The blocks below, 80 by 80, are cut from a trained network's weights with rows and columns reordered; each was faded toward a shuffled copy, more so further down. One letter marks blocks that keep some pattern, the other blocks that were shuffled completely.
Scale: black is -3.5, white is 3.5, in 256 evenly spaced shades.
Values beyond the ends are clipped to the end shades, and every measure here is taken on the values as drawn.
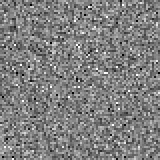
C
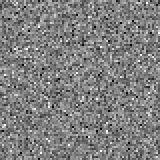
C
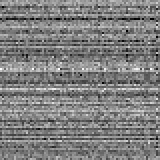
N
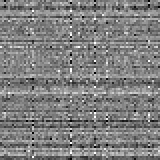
N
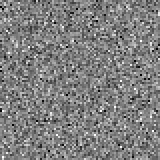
C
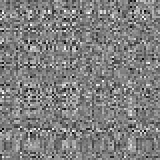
N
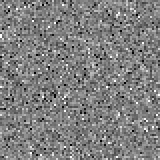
C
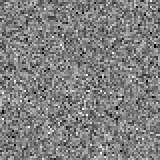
C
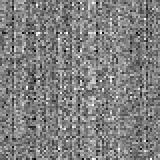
N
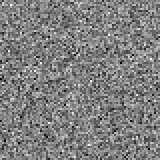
C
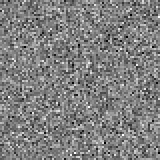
C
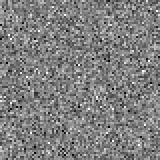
C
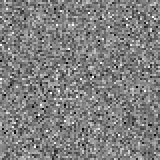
C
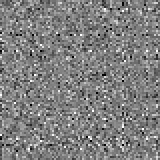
N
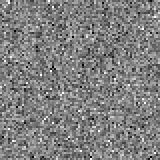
C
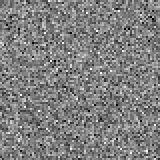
C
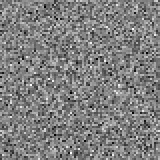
C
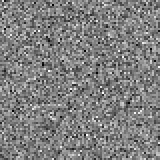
C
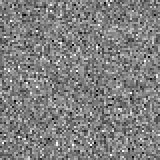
C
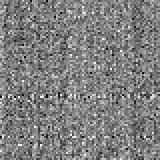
N
